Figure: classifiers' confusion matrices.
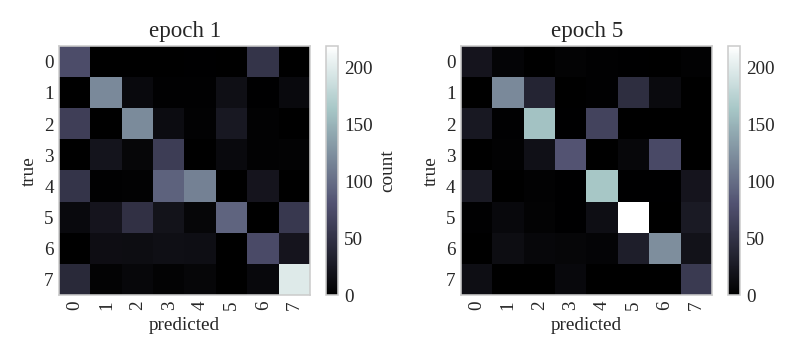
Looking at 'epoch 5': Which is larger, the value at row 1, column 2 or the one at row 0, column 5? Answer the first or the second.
the first
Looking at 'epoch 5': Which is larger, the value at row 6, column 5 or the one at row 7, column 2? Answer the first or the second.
the first
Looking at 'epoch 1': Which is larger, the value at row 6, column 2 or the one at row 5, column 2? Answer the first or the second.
the second
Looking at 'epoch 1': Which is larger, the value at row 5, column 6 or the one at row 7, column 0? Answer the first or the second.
the second
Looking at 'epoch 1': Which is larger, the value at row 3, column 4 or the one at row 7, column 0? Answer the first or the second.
the second
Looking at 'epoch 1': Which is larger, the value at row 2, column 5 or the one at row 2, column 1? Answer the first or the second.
the first
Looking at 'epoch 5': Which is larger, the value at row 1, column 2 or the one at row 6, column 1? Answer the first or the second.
the first
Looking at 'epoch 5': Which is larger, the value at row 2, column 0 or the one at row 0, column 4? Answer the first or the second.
the first
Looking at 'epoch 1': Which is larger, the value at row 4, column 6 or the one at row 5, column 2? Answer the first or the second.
the second
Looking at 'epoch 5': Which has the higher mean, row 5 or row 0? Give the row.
5
